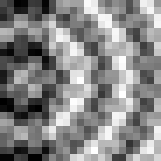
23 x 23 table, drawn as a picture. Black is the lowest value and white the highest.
On average the colour sits 50% of the way up the scale. No single row or column stands out from its neighbours. Rings spread out from the middle left. A vertical seam about 30% of the way across splits the table, and the right part is higher.
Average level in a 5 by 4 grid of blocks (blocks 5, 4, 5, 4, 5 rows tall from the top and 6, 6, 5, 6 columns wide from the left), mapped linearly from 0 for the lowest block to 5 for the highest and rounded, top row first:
1354
0434
2334
0434
1354
